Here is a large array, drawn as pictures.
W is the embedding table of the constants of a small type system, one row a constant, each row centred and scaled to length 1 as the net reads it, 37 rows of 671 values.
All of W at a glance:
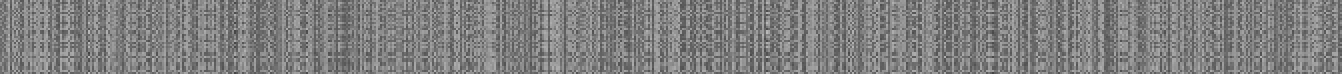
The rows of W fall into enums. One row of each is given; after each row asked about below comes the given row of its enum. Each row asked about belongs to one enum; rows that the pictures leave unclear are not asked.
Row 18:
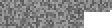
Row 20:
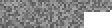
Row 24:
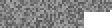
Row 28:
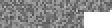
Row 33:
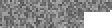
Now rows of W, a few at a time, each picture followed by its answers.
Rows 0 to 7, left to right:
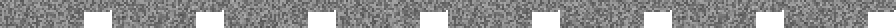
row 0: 18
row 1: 28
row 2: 24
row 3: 33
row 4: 18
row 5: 20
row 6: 28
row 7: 20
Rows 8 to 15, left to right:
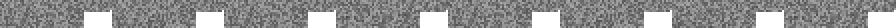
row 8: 18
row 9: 24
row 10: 18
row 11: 28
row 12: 18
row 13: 24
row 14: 20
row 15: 28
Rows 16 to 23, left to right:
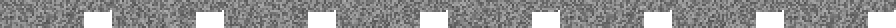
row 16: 28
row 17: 33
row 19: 24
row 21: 28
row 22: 24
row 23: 28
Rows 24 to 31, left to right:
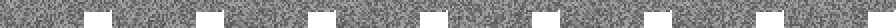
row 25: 24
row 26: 20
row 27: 20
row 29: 20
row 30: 20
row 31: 18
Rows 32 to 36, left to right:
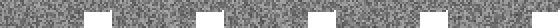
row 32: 18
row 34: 33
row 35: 20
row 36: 28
